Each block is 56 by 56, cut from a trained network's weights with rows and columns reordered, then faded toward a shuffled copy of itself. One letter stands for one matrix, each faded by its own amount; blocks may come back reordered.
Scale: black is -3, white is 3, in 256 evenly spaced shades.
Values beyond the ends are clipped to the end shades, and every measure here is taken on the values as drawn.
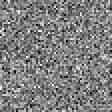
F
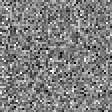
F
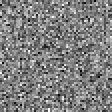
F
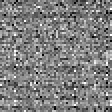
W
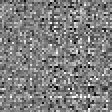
W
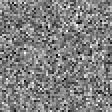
F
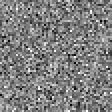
F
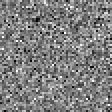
F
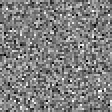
F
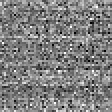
W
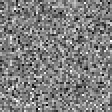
F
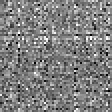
W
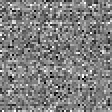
W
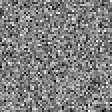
F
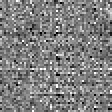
W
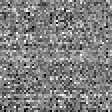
W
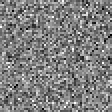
F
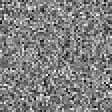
F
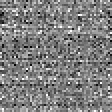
W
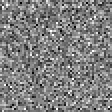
F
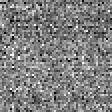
W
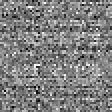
W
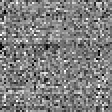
W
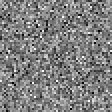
F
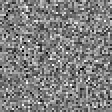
F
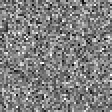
F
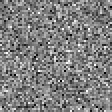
F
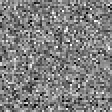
F
